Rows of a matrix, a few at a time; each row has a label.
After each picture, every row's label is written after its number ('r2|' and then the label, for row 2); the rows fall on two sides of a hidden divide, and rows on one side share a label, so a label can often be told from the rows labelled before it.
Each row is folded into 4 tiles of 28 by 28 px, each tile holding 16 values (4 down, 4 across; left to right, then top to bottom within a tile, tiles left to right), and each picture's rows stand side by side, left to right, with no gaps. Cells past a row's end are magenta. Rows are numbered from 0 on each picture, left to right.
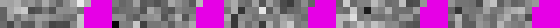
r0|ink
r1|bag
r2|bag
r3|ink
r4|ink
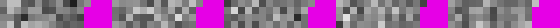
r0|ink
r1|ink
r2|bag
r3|ink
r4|ink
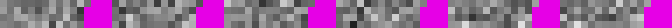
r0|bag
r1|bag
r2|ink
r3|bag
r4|ink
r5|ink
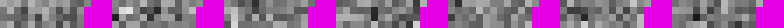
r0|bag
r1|ink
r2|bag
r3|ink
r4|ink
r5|ink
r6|ink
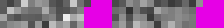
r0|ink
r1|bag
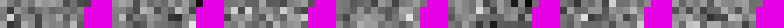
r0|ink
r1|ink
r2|bag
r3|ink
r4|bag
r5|bag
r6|ink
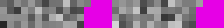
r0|bag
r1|ink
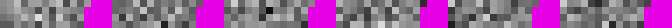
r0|bag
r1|bag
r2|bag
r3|ink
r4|ink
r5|bag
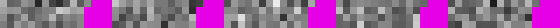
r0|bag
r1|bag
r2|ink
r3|ink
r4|bag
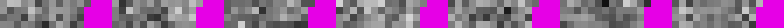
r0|bag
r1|ink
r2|bag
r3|ink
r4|ink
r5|bag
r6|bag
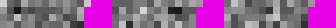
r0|bag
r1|bag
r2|bag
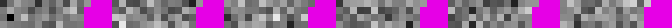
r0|bag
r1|ink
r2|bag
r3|ink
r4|bag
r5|ink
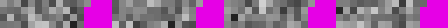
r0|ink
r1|ink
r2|bag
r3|ink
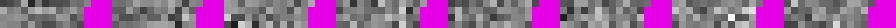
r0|bag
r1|ink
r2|ink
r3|bag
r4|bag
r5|bag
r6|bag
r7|bag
